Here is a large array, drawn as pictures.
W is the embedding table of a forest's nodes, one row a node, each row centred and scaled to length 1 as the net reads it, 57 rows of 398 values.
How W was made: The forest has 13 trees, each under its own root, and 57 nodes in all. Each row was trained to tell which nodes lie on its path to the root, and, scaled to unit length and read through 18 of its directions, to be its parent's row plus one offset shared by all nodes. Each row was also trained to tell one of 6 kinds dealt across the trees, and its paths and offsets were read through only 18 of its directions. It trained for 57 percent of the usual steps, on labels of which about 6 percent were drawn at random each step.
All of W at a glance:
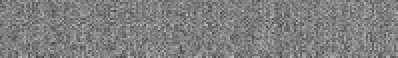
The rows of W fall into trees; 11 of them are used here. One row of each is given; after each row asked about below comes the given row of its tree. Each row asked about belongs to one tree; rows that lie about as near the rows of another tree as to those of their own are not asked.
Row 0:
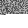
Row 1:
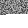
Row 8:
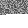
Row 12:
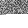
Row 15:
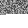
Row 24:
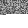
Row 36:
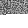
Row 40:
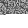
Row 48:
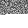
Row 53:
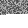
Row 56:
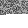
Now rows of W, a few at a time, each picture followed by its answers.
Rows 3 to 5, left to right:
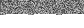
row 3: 48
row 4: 48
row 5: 8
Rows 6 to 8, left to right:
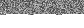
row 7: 24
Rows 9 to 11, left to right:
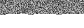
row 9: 40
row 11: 48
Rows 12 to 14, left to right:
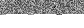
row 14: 56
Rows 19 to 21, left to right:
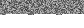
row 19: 0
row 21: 8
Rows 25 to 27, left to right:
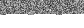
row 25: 24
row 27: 53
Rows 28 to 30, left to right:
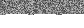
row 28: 48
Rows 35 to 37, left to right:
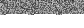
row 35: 40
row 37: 53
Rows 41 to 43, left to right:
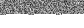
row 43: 48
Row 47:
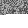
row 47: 24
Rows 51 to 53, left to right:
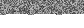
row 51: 24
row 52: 24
